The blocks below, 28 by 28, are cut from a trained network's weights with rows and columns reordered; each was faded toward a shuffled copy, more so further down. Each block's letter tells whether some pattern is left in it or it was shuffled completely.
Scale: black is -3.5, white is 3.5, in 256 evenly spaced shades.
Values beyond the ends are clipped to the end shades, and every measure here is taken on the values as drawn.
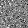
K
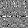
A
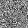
K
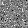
K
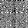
A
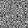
A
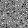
K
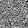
K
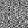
A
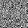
A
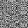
A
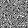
K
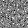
K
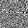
A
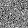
K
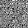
A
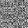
A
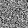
K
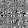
A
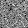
K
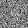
K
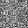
A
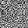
A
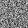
K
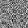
A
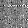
A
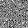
K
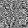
A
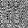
A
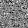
K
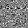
A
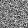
K
